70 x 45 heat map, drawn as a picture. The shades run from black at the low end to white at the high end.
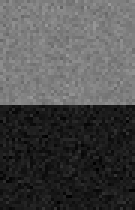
The table splits into 2 rows of 1 panel. Panel 1,1: middling, fine-grained, faint in contrast. Panel 2,1: very low, fine-grained, faint in contrast.
